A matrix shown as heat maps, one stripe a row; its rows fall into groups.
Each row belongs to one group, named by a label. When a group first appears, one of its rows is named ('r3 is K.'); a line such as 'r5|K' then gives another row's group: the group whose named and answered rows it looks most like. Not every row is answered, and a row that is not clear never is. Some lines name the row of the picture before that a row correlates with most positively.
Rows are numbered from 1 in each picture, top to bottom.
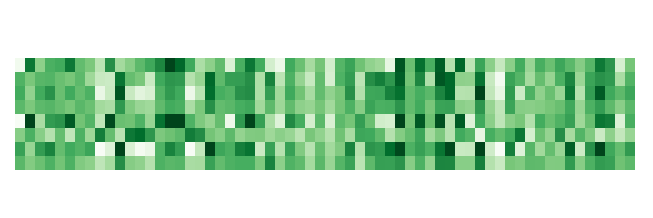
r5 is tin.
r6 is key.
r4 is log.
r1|tin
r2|log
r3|log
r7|log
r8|log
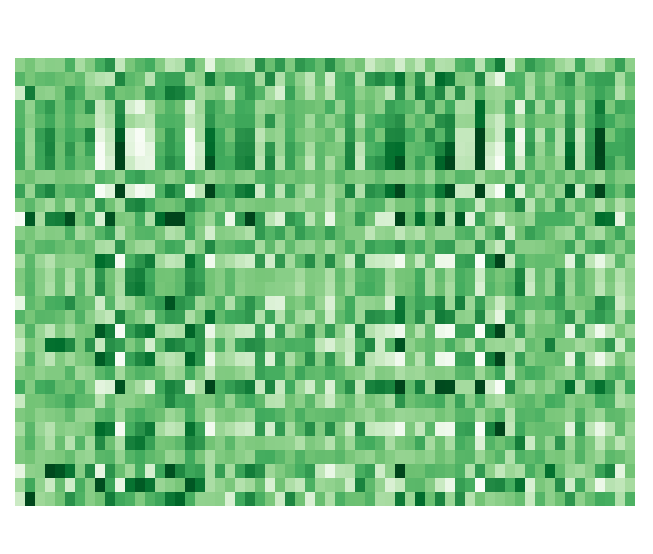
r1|key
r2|log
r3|tin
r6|log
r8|log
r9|key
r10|log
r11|key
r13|key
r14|log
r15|key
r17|key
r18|tin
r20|key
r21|tin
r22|key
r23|key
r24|log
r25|tin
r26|key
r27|key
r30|tin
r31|key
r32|tin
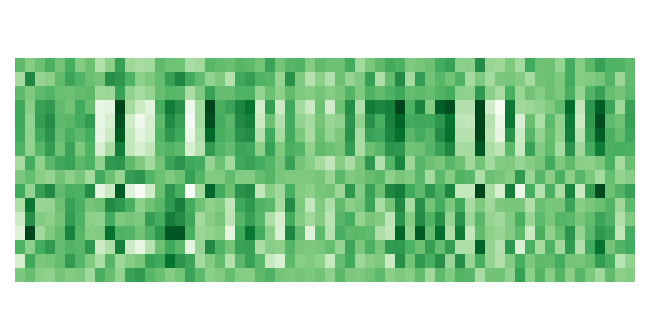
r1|log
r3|log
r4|log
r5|log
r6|log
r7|log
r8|tin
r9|key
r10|log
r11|tin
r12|tin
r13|tin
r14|log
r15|tin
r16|key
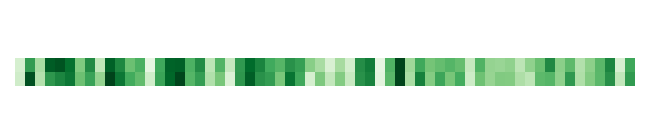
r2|tin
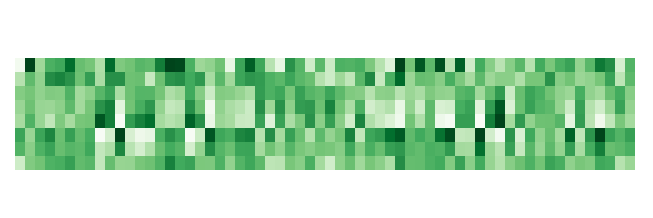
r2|tin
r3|key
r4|key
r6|log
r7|log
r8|tin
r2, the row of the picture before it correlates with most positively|1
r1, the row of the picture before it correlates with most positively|2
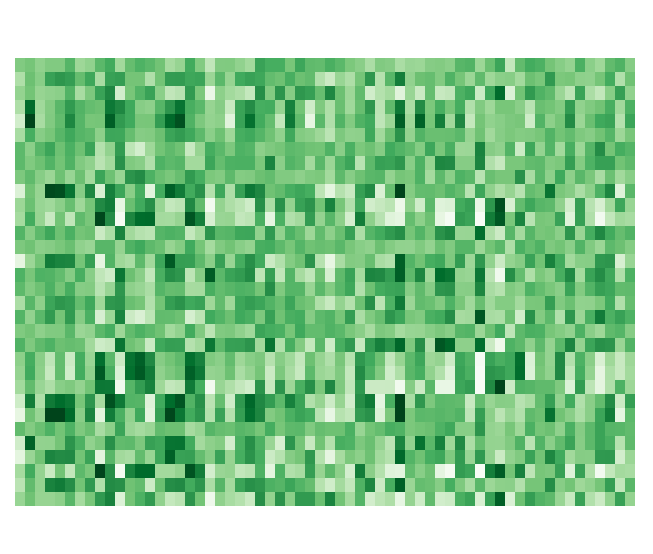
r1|key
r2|tin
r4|tin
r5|tin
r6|tin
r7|log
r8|log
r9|key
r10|tin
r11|key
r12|key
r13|log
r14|key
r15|tin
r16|log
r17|log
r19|log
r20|key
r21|log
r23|key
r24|key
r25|tin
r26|tin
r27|log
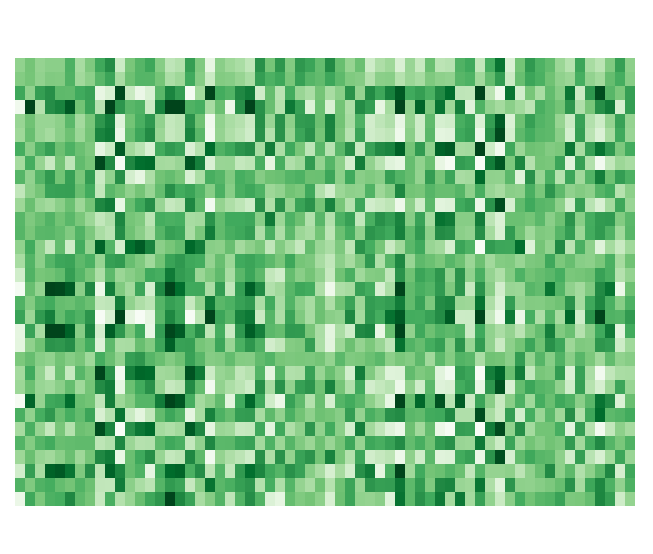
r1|key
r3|log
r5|key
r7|log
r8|key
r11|key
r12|log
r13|log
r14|key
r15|tin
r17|tin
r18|log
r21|tin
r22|key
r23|key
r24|key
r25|tin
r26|log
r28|log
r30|tin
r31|log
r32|tin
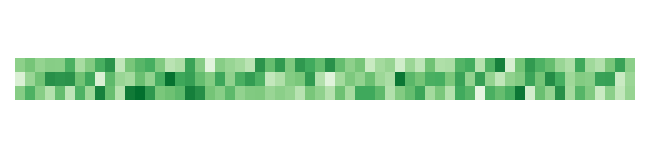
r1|key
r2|tin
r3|key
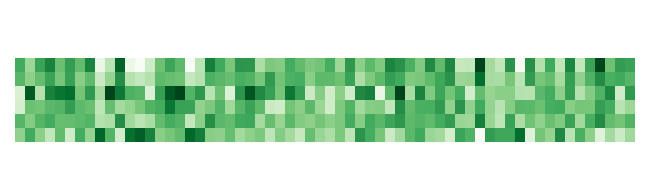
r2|log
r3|tin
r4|tin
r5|log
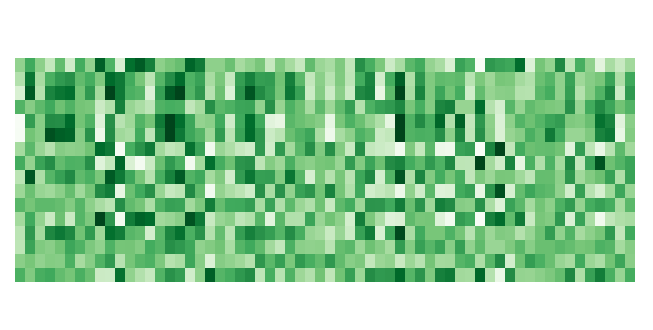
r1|key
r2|tin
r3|tin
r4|log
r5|tin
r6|tin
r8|log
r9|tin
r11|log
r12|key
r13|tin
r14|tin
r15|key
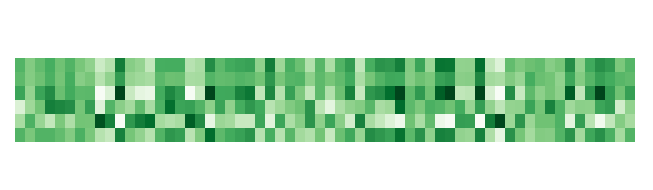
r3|log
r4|tin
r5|key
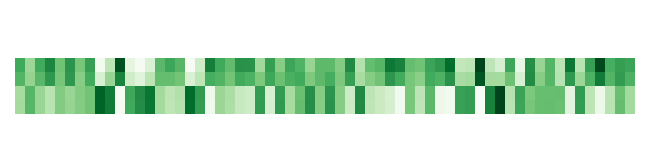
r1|log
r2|log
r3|key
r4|key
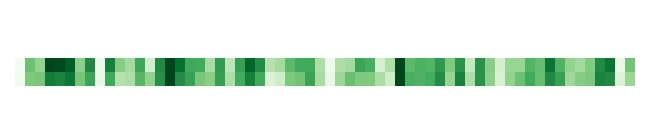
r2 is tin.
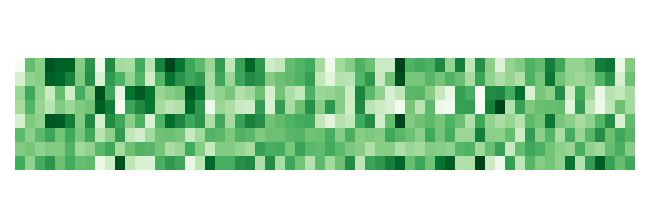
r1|tin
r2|tin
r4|key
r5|tin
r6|log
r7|key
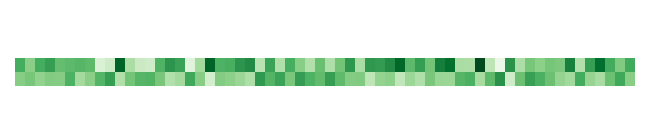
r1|log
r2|key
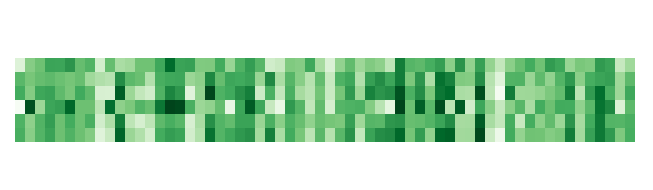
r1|tin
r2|log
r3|log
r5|log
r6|log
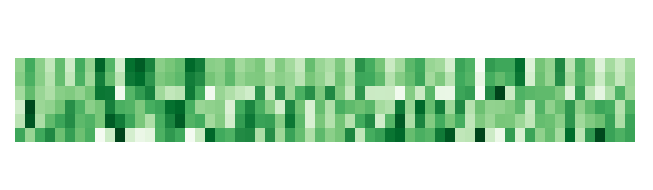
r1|key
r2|key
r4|tin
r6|log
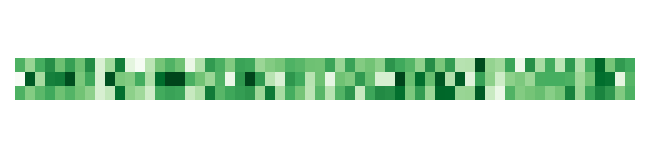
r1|log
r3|log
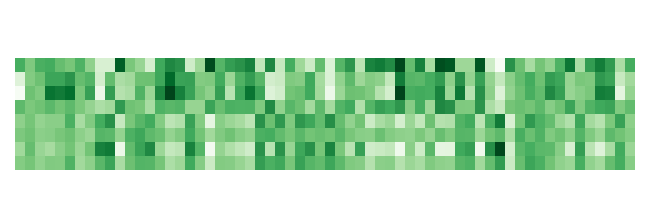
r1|log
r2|tin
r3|tin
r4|log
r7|key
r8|key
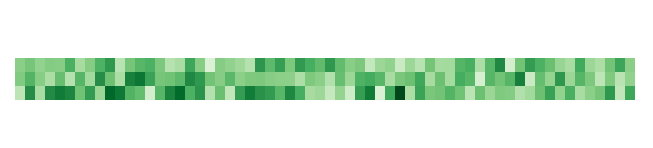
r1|key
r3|tin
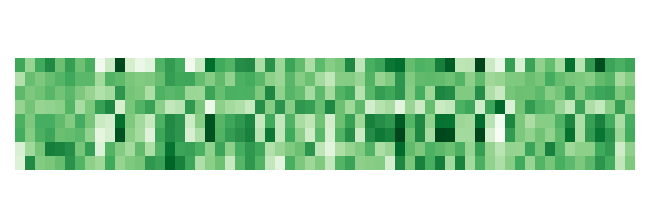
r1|log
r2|tin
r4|key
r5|log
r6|log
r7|tin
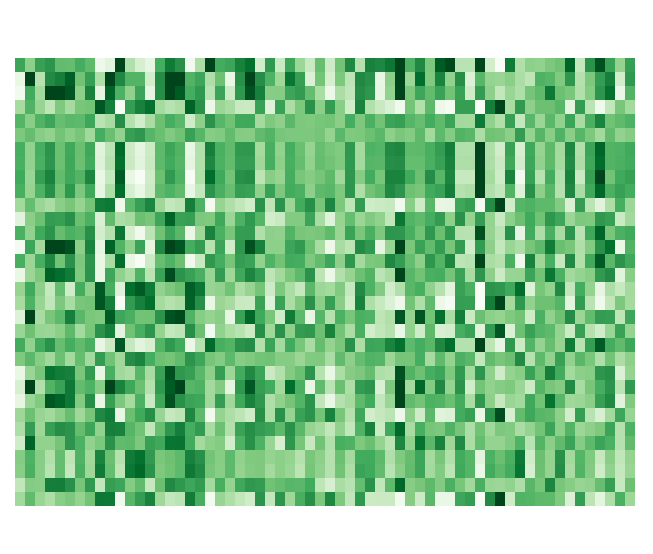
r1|log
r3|tin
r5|log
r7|log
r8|log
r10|log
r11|key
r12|tin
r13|log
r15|log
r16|tin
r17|key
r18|key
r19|tin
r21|log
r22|key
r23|tin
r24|tin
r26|key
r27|tin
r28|tin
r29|key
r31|tin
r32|key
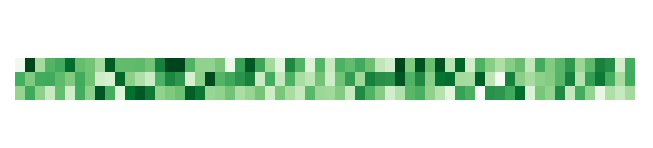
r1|tin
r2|log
